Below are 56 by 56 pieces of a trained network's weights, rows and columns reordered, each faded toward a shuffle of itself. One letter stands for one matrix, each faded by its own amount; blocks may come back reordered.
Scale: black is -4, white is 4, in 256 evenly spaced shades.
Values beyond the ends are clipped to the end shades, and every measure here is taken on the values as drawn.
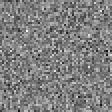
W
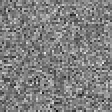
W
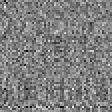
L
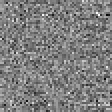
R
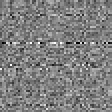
L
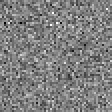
R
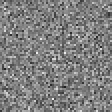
W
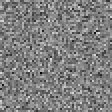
W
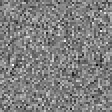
W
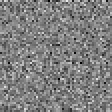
R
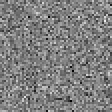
R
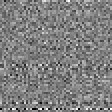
L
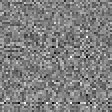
L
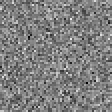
W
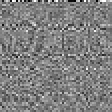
L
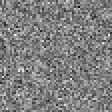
W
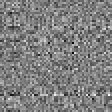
L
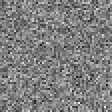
W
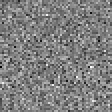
R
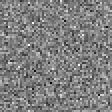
W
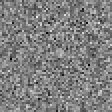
W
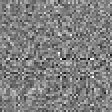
L
